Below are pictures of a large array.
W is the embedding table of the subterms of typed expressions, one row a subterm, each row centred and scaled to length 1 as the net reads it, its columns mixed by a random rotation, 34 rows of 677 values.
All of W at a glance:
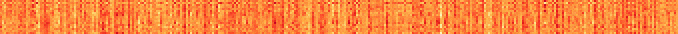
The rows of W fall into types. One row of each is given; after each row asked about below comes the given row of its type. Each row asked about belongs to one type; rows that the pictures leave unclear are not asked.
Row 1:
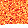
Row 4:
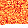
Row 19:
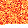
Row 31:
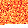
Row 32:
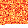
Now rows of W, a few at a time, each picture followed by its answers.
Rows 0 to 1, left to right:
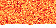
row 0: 4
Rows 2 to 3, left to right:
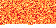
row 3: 32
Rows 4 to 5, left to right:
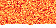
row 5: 1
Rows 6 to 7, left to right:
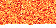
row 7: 1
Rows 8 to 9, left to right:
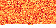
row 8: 4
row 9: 19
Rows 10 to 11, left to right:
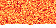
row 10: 4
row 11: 1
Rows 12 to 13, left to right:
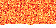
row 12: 31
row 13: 32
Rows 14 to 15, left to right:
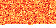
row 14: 32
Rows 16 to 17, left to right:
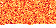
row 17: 19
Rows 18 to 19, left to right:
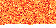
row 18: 31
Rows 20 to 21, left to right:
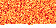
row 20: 31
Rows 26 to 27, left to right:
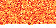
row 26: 19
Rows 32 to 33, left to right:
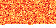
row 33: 19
